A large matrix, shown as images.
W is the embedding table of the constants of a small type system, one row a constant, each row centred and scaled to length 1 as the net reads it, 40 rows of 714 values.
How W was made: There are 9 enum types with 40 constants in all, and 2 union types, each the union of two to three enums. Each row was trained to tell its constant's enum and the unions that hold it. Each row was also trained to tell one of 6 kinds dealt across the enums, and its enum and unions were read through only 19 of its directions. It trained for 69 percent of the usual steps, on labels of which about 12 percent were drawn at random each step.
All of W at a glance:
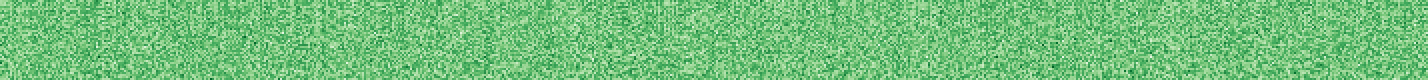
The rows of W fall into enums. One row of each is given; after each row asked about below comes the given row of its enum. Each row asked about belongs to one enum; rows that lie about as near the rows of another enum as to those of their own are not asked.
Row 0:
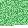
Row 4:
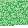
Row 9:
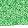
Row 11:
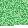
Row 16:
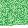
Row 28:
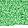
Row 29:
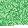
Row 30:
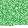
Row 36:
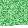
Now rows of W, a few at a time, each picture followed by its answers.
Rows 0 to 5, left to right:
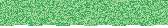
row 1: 4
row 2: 4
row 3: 36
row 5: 29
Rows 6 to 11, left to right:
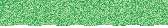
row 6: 36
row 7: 0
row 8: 29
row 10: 30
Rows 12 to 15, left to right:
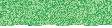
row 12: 36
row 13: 29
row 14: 0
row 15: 30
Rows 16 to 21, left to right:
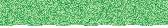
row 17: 4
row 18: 28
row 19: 36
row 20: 0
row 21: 16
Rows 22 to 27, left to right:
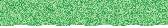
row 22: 11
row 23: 16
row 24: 4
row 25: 29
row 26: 30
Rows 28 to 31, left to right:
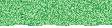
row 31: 11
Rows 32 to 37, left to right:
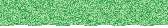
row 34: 4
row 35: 28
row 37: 0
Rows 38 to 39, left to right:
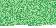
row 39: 29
